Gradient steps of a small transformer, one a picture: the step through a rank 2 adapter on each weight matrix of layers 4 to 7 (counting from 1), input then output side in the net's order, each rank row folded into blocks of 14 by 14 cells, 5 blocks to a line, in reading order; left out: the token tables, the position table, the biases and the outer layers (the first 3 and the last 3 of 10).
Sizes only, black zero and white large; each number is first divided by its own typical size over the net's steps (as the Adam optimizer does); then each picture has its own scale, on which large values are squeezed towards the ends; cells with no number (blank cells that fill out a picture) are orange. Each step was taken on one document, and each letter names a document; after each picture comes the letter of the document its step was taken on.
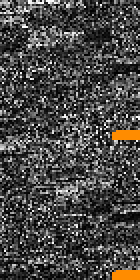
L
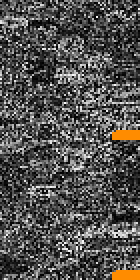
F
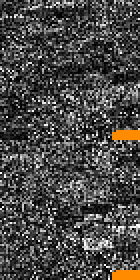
L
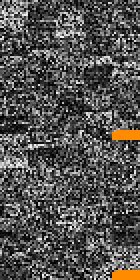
F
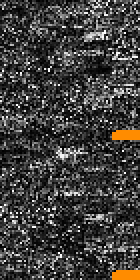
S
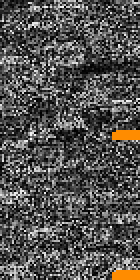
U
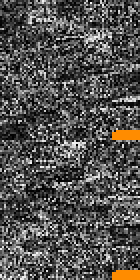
U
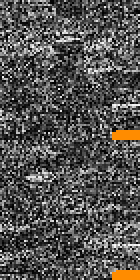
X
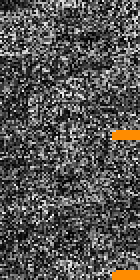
X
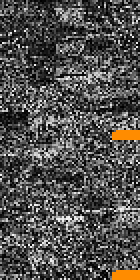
F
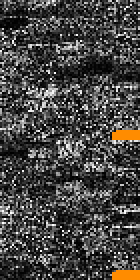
L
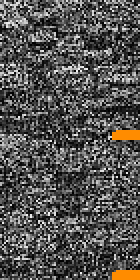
F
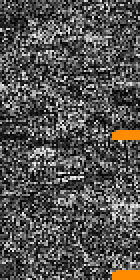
U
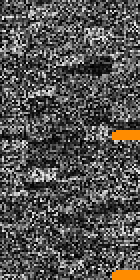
U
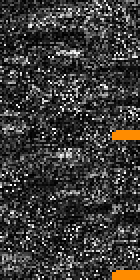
S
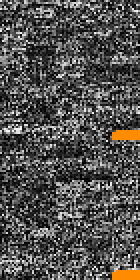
U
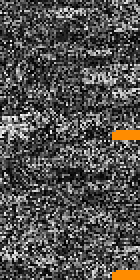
F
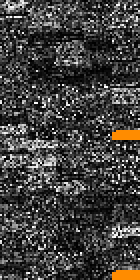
S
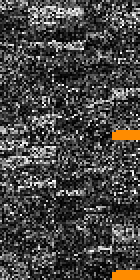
S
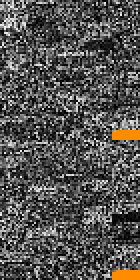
F
